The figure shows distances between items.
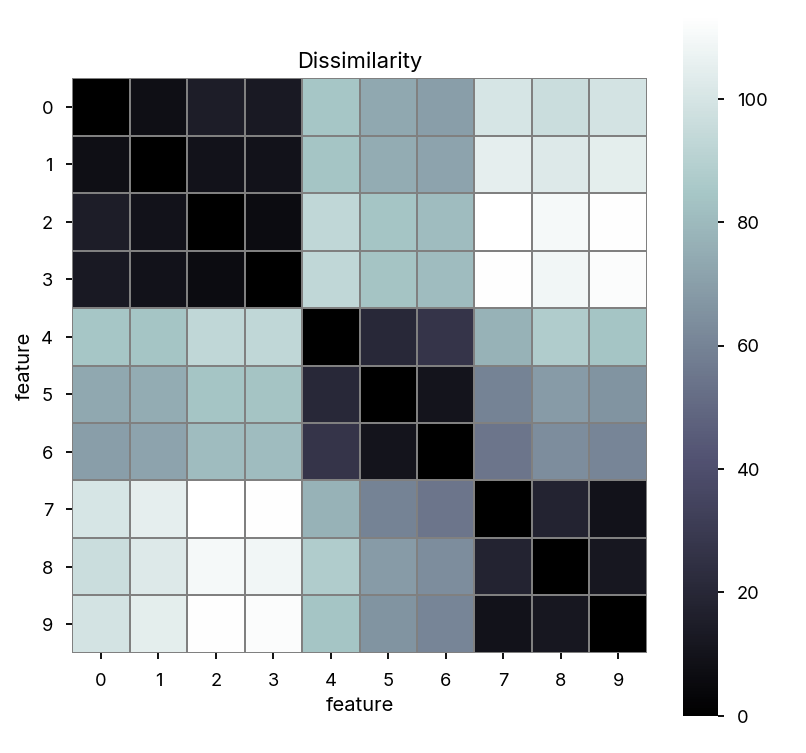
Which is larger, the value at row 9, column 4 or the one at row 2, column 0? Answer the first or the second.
the first
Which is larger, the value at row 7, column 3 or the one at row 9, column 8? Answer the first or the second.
the first
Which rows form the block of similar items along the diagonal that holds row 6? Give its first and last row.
4 to 6
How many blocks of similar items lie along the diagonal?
3
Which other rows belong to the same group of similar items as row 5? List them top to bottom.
4, 6
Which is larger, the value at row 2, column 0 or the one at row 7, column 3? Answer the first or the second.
the second
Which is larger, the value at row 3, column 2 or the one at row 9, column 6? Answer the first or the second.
the second
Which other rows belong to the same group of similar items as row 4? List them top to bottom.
5, 6
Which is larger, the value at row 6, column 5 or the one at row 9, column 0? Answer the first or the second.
the second
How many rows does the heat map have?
10
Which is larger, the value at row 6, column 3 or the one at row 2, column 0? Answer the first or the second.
the first
